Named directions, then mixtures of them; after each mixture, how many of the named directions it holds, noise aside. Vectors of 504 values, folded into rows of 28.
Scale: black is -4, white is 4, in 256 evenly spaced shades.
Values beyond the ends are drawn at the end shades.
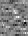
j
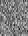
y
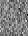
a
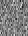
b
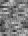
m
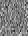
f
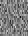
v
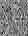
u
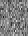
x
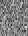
two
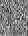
two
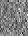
one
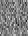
three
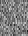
one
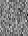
one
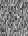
three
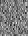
one
